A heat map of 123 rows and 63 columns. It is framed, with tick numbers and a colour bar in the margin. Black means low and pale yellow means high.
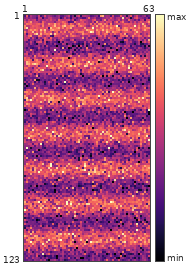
Seam: none. Slope: none. Stripes: horizontal, repeating 7 times. Histogram: bell-shaped. Average level on the scale: 50%. Odd rows or columns: none.
